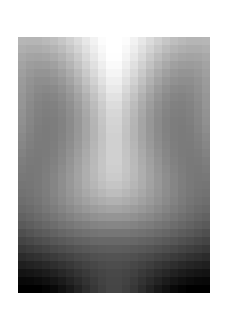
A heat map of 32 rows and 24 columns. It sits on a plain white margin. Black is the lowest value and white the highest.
The field climbs toward the top. There are no lone odd cells. The top middle is the ninth with the highest average. The left and right halves mirror each other.
